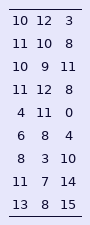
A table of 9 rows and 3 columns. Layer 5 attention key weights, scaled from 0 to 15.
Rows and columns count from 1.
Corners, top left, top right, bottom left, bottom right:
10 3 13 15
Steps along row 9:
down up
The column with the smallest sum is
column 3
